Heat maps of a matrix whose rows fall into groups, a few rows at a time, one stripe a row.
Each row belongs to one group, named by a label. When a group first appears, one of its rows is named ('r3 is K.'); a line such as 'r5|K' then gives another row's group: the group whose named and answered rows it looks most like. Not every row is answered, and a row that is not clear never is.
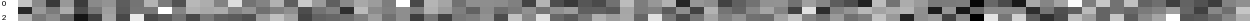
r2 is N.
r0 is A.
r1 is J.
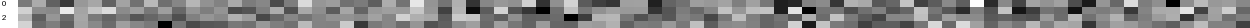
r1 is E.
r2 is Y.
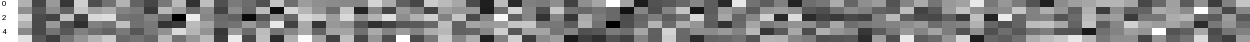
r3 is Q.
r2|E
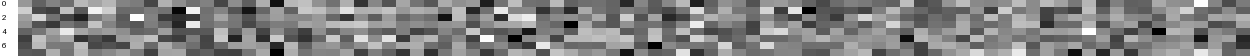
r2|N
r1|E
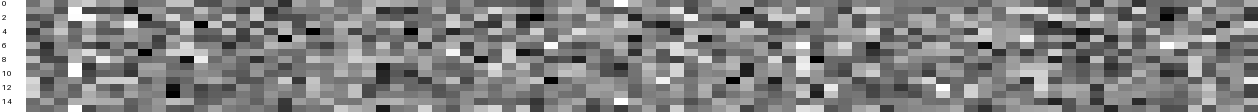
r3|Y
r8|E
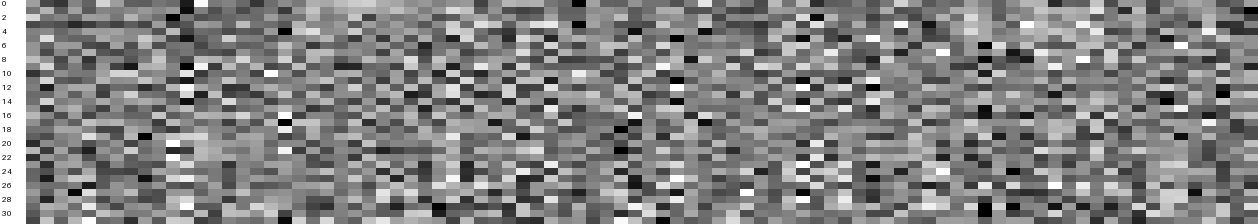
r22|J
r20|J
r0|E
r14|N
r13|Y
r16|A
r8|A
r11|N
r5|N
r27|Y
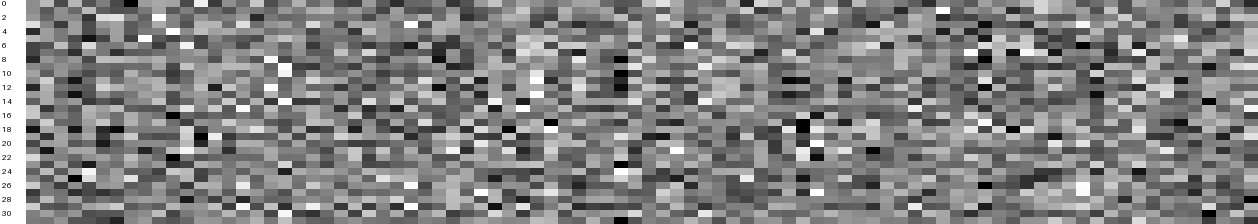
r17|N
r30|A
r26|A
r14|A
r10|Q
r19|Y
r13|N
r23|Q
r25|Y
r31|Q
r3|A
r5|N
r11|N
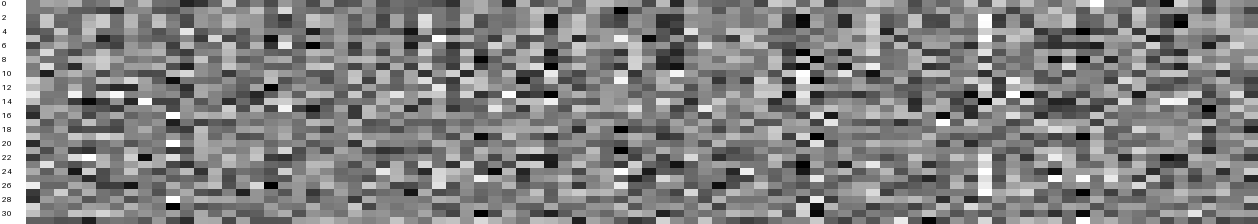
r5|Y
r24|Y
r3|N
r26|Y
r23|N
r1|Q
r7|N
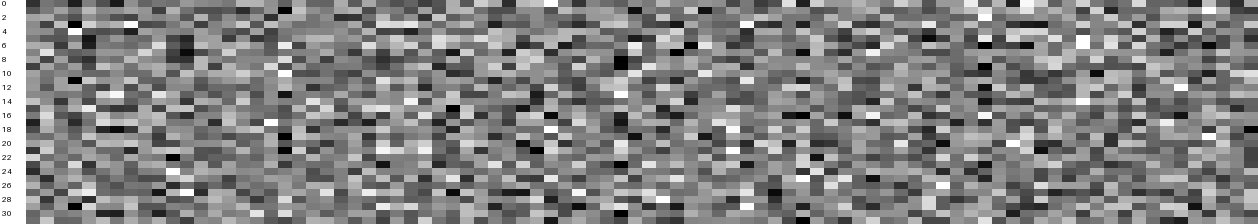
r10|A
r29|Y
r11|Y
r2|Y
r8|Q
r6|A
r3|Y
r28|Q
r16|N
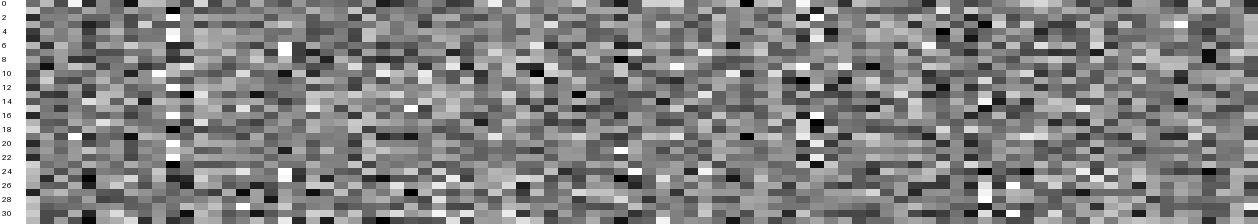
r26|E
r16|J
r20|J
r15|A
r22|J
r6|Q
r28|Y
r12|J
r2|J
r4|J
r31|Q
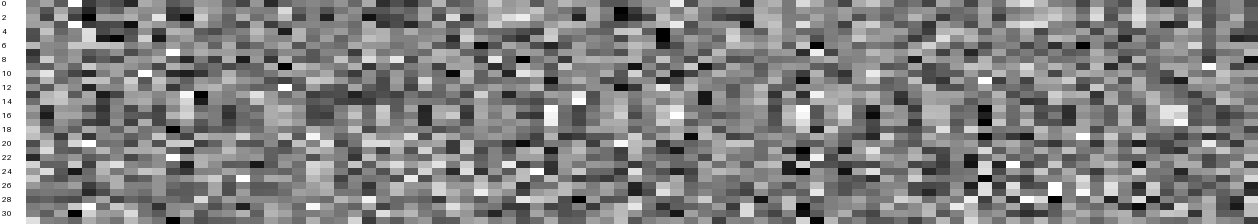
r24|N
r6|E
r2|Q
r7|J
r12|Q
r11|N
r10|N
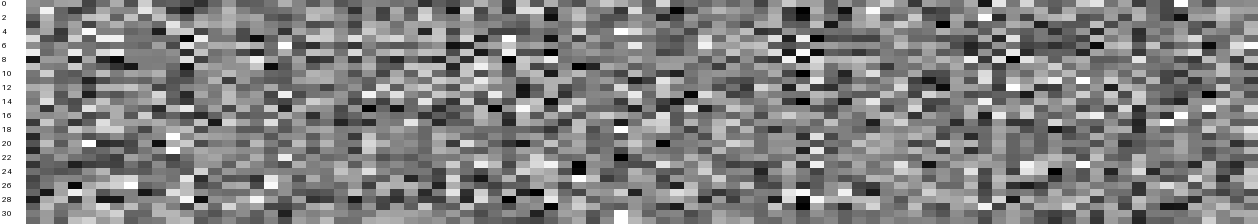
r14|N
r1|N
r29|N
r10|N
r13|A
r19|J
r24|E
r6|A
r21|J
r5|E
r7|E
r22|Q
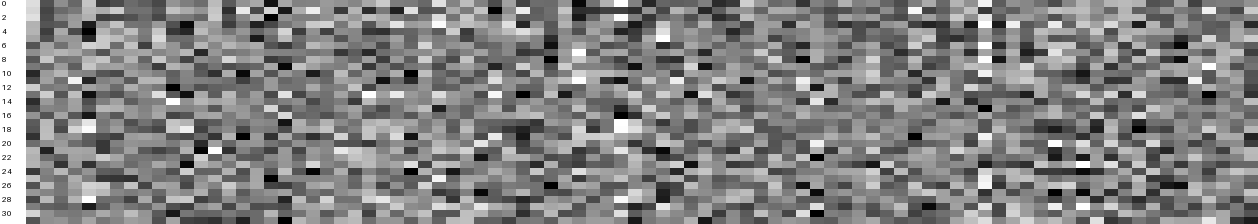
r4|Q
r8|N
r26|N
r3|E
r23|A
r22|E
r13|A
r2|Y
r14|J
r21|Y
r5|Q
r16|Q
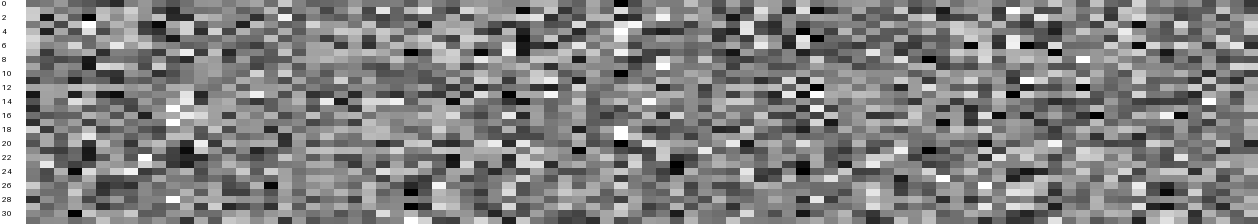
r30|Y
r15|J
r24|Y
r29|Y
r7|Y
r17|J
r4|Y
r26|Y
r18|Y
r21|E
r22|N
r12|E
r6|E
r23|N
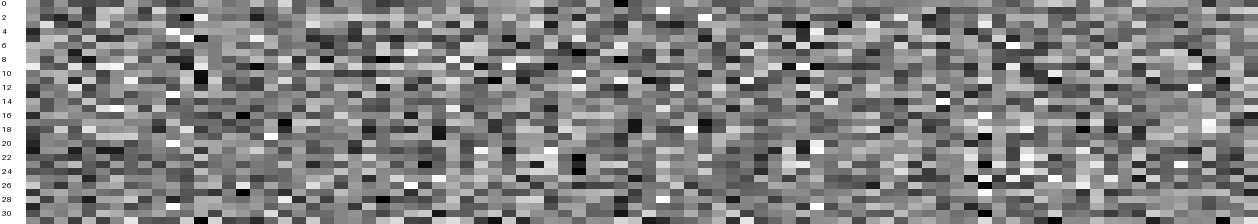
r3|N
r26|A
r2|E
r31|Y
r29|J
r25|E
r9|E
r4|J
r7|Y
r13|J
